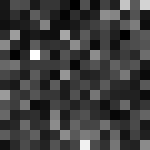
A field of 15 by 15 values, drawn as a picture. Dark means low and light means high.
The top middle is the ninth with the lowest average. Fine speckle covers the field. No overall slope runs across the table. The values are skewed, with a long tail toward high values. No regular stripes run through it.
